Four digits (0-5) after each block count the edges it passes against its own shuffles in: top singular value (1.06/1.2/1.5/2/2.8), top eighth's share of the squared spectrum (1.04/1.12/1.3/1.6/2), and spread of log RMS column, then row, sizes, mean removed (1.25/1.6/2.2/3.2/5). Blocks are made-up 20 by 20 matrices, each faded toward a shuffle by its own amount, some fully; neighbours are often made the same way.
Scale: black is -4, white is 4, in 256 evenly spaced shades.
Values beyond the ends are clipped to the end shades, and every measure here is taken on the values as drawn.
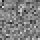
0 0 0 0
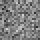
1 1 0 0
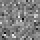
0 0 0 0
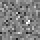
0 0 0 0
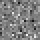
0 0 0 0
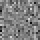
2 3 1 0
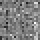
3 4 2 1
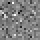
0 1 0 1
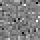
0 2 0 0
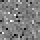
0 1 0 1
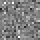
2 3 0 1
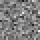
2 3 1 0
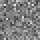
1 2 0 0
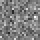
1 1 0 0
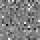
2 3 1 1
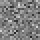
1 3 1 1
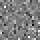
1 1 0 0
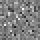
1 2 0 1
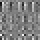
4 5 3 3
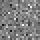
1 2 1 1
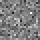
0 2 0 0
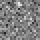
1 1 0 0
